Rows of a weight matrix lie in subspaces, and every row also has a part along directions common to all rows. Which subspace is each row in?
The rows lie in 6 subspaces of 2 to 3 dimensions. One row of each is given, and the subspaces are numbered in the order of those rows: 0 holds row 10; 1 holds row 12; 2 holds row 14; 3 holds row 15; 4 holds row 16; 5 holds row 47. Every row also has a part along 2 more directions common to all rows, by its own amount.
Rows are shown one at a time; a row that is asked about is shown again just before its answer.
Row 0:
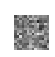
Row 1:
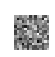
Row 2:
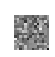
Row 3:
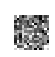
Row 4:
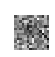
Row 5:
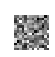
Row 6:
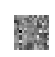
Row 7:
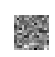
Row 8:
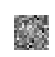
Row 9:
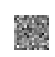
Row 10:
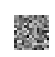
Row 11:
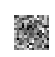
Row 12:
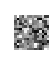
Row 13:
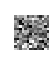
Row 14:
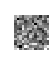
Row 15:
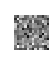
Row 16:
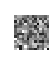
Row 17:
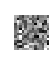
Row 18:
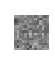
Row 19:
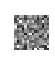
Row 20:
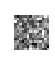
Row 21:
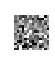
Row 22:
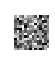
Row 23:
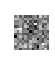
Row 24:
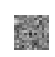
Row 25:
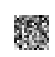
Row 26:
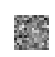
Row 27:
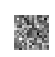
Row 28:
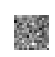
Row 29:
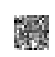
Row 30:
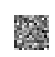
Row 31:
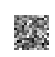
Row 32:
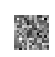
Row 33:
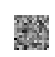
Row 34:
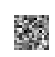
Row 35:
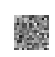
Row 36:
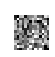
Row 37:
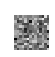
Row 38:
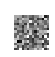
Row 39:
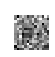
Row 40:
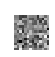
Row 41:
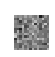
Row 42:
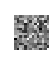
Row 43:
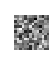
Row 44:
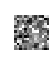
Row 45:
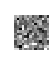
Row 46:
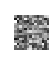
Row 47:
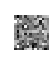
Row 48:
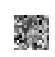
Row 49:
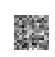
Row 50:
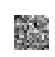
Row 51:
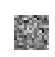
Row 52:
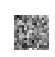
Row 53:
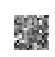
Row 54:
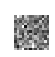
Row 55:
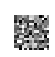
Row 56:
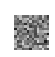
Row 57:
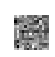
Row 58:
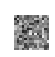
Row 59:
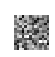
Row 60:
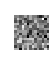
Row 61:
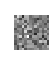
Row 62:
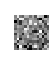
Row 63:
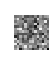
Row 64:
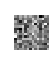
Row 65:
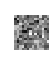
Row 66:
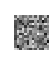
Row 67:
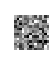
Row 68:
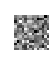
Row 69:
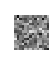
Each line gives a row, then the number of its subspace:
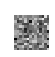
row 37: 4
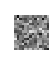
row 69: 4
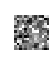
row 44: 1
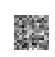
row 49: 3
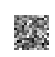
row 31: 0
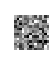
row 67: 5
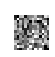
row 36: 3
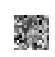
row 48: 2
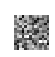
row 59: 5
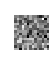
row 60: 0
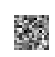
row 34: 1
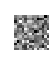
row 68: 3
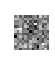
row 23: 4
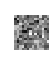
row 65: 5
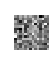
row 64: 4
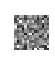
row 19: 3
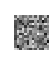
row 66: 3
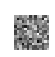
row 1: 0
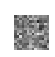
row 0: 3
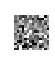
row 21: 2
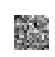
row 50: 0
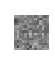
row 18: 5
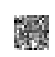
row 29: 5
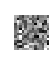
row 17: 2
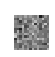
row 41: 4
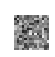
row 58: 5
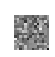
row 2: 4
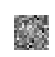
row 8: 1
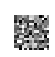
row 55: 0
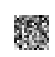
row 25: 2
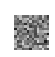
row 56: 0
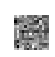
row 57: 5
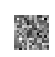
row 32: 0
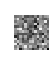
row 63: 4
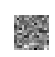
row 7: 2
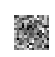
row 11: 1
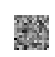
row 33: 4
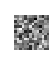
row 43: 1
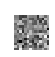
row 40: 2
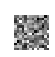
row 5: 3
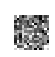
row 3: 2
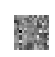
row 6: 2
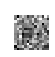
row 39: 2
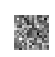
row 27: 0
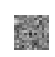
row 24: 5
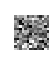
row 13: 1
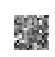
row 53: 2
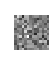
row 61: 5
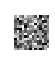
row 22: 4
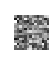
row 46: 1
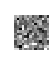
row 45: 2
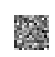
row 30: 0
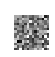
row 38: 0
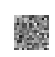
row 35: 0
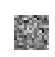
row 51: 1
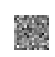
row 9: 3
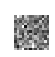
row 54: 5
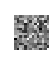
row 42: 4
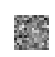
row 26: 1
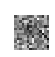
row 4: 1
